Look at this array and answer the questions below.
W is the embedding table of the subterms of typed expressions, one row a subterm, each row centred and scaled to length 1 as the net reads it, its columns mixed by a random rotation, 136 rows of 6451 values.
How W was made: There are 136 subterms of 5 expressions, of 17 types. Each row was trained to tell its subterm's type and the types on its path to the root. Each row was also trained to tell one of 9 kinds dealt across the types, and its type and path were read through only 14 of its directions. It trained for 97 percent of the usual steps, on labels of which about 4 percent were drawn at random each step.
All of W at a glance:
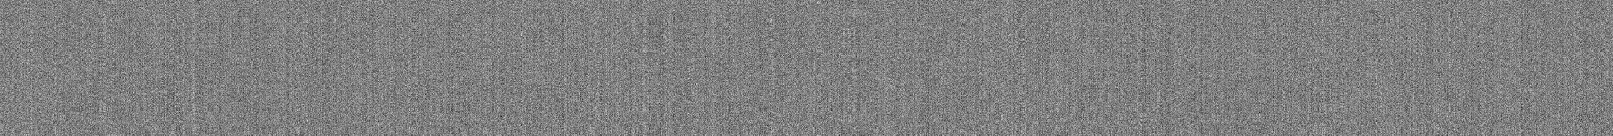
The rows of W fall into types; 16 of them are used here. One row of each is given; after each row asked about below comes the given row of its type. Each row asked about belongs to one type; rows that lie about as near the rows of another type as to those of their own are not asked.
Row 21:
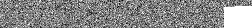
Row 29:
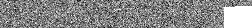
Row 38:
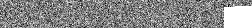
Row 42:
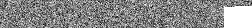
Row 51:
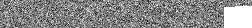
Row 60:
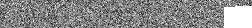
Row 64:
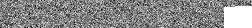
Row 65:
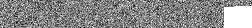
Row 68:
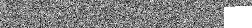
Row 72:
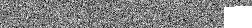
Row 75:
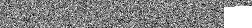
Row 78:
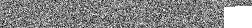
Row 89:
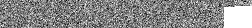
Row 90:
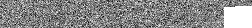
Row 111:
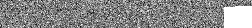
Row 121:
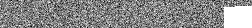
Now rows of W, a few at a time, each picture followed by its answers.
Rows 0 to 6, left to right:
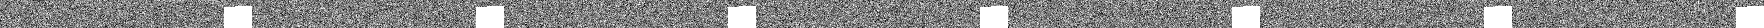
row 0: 78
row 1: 29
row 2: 75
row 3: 75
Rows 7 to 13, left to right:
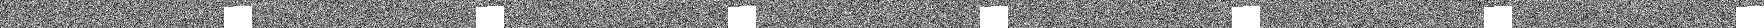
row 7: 38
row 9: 51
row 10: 90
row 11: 111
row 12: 42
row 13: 51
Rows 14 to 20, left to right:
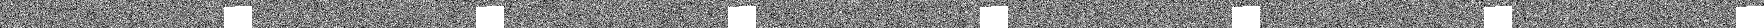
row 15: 42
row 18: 21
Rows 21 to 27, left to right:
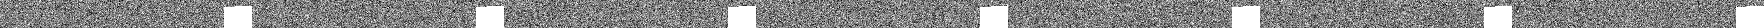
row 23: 60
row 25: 78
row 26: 72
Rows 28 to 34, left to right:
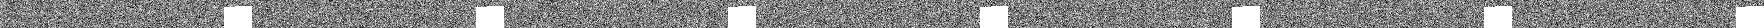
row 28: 68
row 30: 51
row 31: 29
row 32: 64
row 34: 21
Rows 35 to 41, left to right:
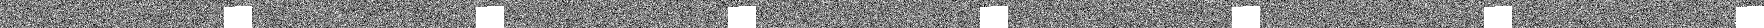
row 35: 42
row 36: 72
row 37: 42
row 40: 111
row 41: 29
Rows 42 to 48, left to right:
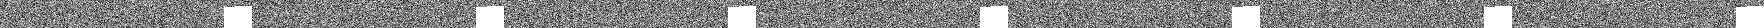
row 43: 78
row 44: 60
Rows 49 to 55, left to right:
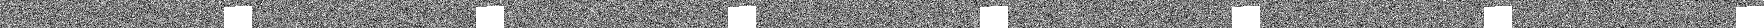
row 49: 111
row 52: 21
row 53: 72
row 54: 65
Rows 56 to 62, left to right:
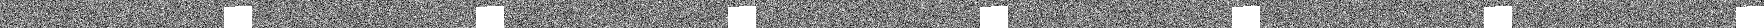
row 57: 111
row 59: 60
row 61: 111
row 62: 38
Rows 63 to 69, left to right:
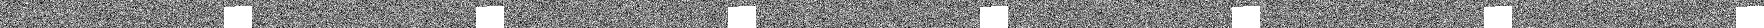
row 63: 78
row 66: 89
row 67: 111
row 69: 51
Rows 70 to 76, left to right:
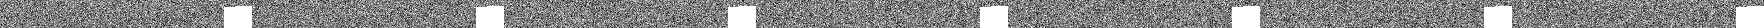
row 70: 65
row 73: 38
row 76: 38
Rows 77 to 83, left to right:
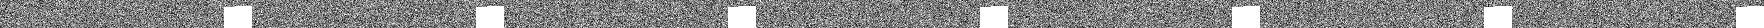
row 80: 60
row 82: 38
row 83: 65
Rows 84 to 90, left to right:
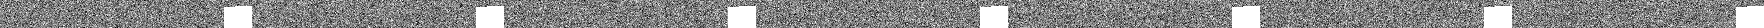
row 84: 65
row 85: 42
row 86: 29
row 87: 60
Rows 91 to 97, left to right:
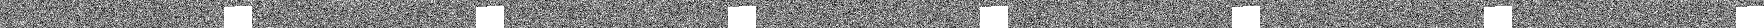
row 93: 51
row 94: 29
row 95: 65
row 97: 78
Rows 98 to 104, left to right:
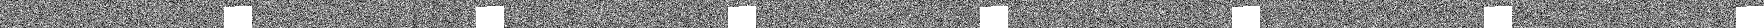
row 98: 29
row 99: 29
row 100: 89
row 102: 65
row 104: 64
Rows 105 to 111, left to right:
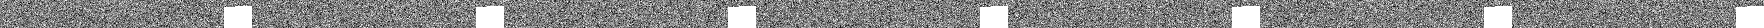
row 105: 51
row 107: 42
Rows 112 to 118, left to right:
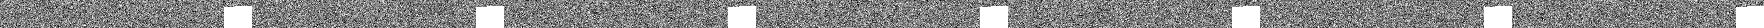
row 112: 38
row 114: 111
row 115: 121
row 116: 64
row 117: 42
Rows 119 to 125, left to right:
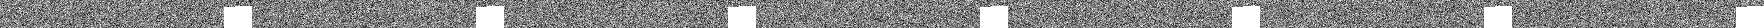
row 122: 65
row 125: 60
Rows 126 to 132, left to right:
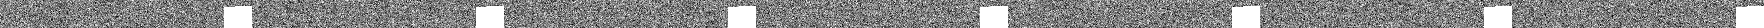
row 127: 68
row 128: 78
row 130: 51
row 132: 78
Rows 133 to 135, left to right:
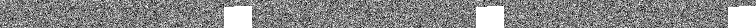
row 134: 72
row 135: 75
